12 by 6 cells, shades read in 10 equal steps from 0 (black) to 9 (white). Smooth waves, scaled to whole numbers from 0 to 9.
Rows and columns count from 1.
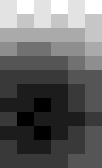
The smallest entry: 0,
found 3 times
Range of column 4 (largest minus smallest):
8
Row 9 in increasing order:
0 1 1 1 2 2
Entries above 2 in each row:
6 6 6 6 6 2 1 1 0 1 1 2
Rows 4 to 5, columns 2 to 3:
4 4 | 3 3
